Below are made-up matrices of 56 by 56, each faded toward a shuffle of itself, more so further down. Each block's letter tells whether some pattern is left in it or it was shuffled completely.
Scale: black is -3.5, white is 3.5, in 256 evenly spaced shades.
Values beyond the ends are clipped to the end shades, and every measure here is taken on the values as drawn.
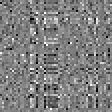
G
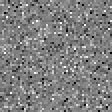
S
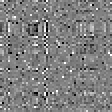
G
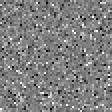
S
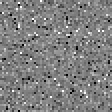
S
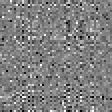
G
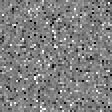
S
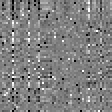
G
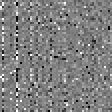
G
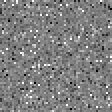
S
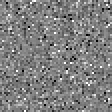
S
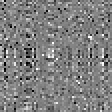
G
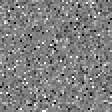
S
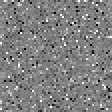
S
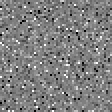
S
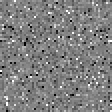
S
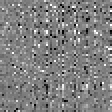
G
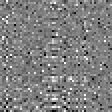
G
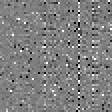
G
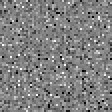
S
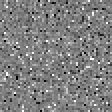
S
